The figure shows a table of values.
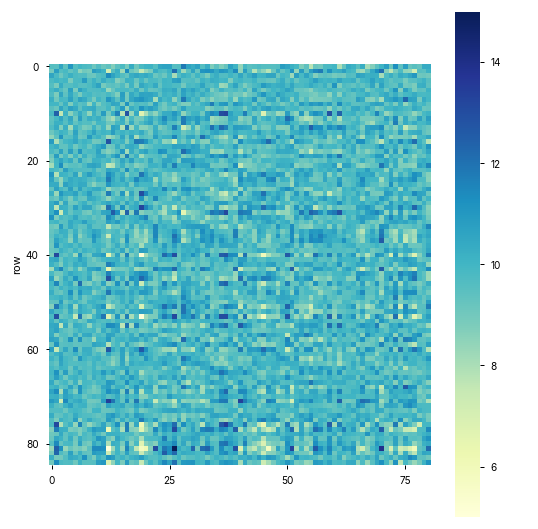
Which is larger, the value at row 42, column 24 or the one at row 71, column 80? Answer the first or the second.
the first
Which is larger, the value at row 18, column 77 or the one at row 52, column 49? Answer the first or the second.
the second
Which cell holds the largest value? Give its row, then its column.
81, 26
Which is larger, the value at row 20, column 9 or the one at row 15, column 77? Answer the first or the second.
the first
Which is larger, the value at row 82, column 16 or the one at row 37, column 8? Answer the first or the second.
the first
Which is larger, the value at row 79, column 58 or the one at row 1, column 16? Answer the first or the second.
the second
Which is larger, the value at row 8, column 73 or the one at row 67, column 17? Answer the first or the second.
the second
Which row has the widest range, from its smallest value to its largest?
81
